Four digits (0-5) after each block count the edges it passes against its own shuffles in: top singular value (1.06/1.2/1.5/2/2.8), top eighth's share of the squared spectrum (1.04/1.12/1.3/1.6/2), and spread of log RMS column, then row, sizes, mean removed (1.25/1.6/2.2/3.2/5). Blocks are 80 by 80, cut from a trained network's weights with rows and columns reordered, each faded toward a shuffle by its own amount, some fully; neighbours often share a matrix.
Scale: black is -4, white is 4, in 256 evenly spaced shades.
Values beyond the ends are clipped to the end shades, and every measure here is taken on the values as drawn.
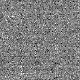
2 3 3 0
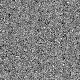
1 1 0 0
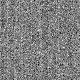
2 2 0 0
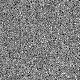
0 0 0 0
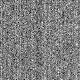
3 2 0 1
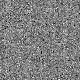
0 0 0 0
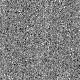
1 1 0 0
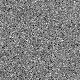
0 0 0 0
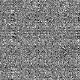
3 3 3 1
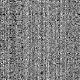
4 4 2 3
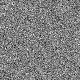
0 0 0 0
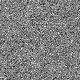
1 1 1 0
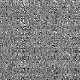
3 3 3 0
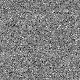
1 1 1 0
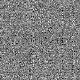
2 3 2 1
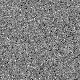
0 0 0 0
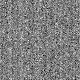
2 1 0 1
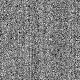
2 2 0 0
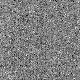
1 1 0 0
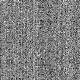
3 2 0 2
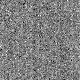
2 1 0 0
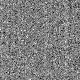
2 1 0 0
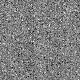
1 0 0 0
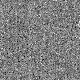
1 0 0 0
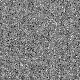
1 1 0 0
